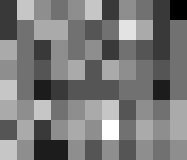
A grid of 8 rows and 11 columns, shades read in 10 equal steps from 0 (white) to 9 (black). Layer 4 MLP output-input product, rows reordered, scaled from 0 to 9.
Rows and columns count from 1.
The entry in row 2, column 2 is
5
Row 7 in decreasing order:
7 6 5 4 4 4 3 3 3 3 0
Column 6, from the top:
2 6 4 6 6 3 4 6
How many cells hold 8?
4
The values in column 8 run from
1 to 6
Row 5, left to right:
2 5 8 7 6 6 6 5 5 8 5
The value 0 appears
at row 7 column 7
